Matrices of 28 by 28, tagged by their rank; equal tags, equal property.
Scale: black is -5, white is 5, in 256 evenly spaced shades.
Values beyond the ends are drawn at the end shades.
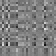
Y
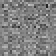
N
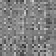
N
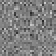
N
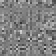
N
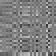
Y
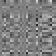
Y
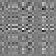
Y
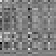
Y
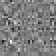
N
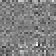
N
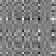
Y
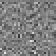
N
